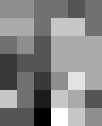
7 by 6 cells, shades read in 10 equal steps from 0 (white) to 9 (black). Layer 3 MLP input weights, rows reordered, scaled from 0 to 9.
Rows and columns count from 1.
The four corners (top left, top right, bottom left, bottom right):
4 5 6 4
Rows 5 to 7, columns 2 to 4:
5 7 4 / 5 8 2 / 6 9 0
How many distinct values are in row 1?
3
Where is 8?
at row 6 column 3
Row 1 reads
4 4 5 5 6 5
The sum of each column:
34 33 46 19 20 29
